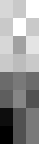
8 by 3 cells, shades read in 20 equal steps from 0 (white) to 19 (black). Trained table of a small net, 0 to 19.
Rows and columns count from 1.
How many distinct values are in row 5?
2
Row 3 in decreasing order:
7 3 2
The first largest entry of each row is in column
2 1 2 2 1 3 1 1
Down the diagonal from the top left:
3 0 2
